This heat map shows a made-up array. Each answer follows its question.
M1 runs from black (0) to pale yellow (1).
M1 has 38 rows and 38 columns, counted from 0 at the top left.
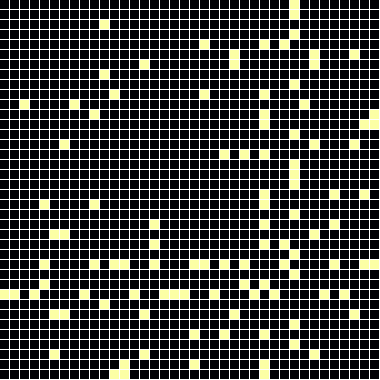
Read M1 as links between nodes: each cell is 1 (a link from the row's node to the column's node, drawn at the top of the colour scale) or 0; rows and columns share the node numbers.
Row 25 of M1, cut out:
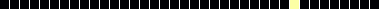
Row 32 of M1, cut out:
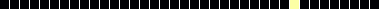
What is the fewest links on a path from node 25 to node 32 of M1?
2
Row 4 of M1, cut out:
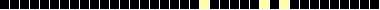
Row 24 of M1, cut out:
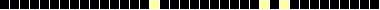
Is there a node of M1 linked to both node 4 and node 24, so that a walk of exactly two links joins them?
yes
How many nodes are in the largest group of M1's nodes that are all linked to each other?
3
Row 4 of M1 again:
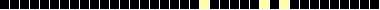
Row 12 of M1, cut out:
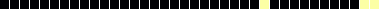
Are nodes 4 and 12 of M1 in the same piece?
yes
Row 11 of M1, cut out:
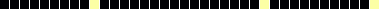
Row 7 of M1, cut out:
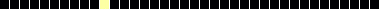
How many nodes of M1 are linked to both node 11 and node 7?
0
